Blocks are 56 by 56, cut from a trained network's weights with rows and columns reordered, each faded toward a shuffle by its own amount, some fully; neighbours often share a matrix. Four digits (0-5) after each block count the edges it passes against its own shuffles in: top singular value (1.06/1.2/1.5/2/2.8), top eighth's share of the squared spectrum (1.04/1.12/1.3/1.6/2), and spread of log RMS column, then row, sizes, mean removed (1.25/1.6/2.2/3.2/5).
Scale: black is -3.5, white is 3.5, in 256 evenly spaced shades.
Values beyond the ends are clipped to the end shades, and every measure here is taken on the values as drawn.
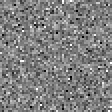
0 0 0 0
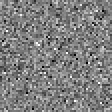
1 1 0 0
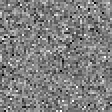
0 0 0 0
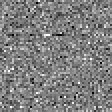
2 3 0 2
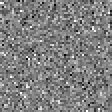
0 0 0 0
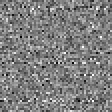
2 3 0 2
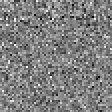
2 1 0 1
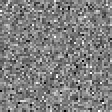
0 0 0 0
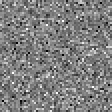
0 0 0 0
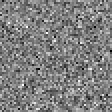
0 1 0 1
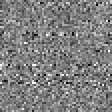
2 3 0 3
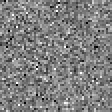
0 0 0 0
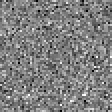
0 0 0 0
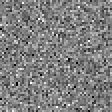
0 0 0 0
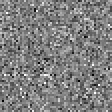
2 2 0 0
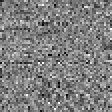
3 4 2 2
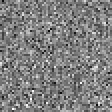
2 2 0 1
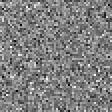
1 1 0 0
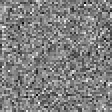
2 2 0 0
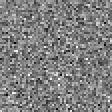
3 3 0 1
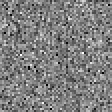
1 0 0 0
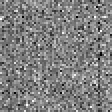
2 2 0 1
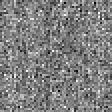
2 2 0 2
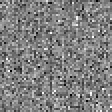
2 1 0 0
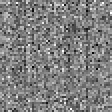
2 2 1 2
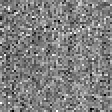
2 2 0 0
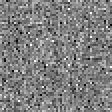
1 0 0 1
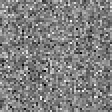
1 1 0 0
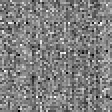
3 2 0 2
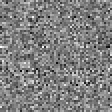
3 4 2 2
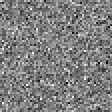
1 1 0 0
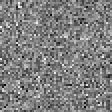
2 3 1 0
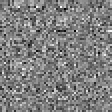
3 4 1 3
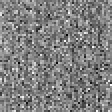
2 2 0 1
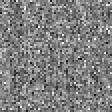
1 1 0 1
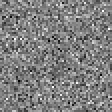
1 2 0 1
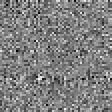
3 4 1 2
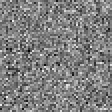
2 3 0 1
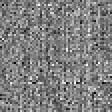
3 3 0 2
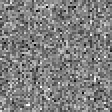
1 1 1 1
